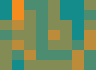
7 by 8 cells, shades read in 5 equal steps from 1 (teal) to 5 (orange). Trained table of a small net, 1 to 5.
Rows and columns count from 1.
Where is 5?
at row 1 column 2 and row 2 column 2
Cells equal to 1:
9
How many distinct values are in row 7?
4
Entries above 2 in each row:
3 3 6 5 6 3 6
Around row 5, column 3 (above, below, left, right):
3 4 4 2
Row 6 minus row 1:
2 -3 2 0 -1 1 3 -1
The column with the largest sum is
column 2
